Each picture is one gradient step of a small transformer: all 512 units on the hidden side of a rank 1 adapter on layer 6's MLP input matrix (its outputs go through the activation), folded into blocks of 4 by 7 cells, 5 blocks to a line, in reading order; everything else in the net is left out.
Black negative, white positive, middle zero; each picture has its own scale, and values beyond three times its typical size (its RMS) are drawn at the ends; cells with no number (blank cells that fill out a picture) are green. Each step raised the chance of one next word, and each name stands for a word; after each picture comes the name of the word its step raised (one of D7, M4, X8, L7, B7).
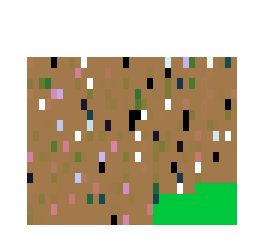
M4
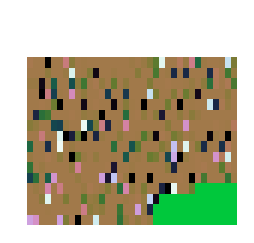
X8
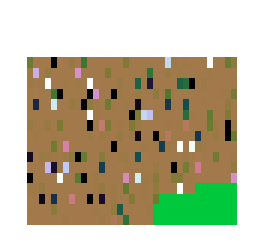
X8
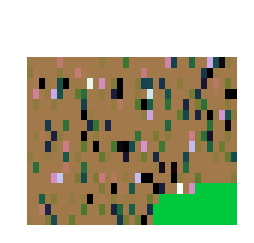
X8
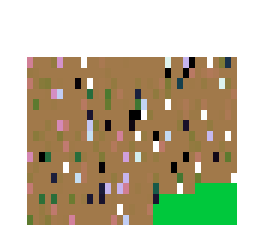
M4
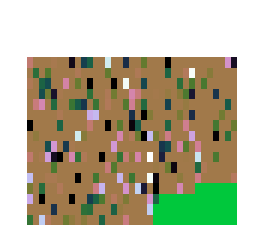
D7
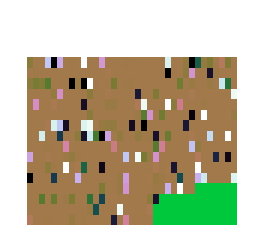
M4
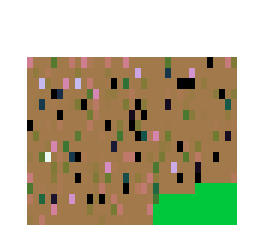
D7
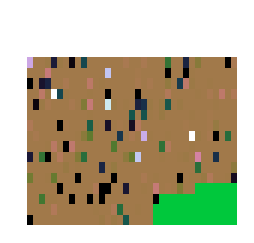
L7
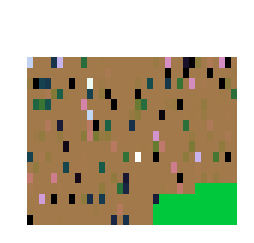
L7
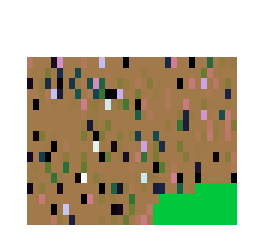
L7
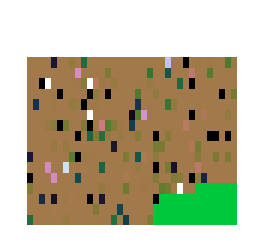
X8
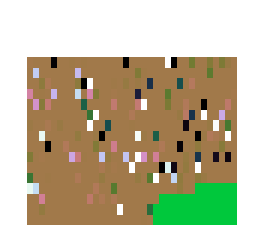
M4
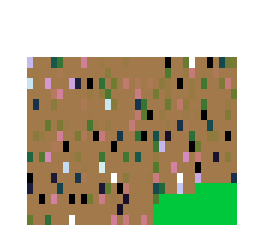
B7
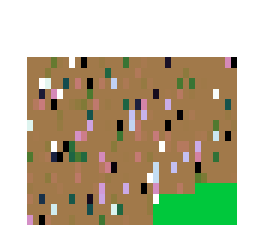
B7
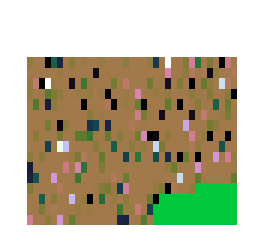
X8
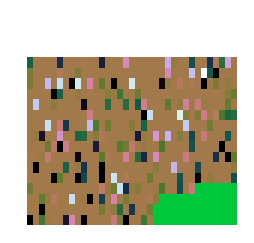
D7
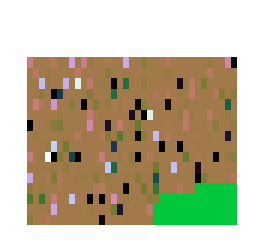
D7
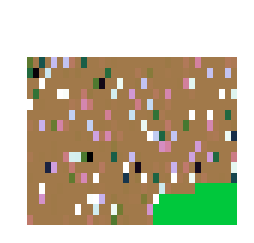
X8
